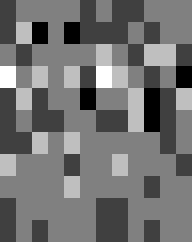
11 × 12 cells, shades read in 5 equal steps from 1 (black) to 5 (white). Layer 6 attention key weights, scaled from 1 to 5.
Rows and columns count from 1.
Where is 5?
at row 4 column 1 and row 4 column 7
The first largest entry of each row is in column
2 2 7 1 2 9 3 1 5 2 2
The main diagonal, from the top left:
2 4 3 3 3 3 3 4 3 3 3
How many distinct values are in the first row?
2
